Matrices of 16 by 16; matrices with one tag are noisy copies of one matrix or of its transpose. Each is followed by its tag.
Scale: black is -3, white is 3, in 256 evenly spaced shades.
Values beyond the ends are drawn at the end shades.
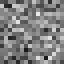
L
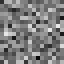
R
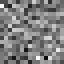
L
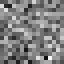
L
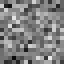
L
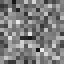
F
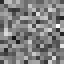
R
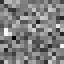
R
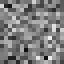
L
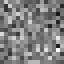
L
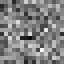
F
